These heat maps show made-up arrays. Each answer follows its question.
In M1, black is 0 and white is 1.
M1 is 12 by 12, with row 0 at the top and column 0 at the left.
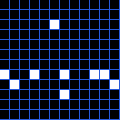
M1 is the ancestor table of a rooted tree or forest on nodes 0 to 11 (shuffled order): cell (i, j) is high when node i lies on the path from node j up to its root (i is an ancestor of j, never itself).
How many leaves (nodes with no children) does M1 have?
8
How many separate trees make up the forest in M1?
4
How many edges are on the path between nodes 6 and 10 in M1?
3
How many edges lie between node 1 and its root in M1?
1
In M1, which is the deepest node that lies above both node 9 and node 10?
7
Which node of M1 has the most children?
7
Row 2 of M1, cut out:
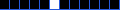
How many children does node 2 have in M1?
1
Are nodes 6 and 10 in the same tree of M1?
yes
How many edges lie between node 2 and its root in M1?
0
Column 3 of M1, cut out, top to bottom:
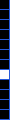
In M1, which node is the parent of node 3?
7
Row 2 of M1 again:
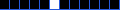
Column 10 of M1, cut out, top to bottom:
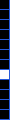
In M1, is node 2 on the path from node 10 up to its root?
no
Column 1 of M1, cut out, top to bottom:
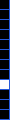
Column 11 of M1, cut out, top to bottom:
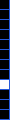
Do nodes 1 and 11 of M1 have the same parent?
yes
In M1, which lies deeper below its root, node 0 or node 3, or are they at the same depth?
the same depth
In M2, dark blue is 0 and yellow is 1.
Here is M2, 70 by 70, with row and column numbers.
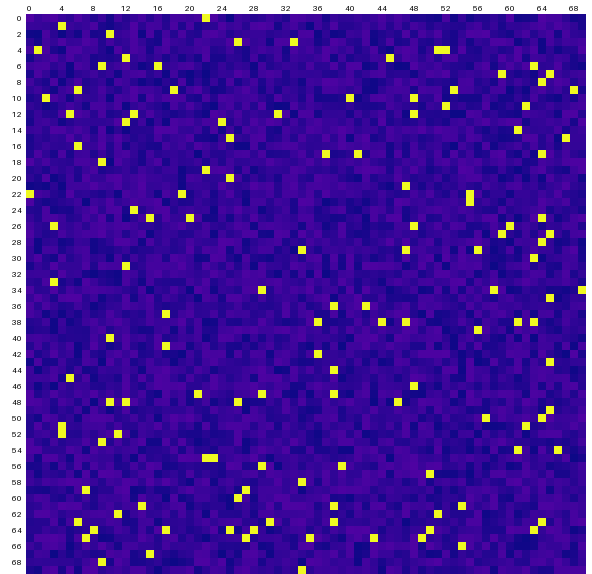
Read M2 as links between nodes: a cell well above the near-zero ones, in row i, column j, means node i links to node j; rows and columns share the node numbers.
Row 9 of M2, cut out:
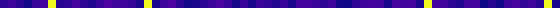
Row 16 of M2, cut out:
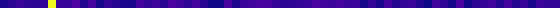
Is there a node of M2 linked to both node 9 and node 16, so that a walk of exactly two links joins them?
yes
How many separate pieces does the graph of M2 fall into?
6
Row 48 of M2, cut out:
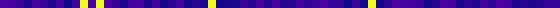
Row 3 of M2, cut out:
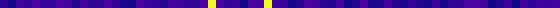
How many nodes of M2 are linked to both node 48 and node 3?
1
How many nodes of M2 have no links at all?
1
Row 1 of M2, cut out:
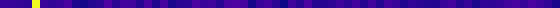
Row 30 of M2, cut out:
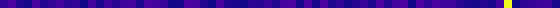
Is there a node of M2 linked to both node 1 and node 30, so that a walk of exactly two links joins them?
no
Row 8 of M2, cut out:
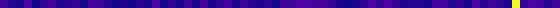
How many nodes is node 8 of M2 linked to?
1
